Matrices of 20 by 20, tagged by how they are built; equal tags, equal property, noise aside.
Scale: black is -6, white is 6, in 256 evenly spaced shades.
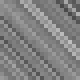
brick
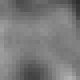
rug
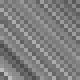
brick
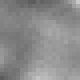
rug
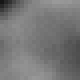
rug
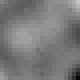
rug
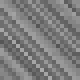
brick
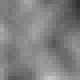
rug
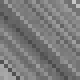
brick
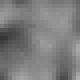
rug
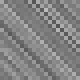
brick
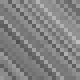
brick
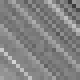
brick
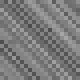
brick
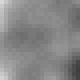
rug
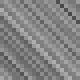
brick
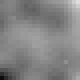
rug
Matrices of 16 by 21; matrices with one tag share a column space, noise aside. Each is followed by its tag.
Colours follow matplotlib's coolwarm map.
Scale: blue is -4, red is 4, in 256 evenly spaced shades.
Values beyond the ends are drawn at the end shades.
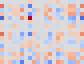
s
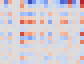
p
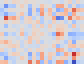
s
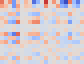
p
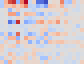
p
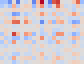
p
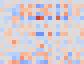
s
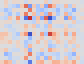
s
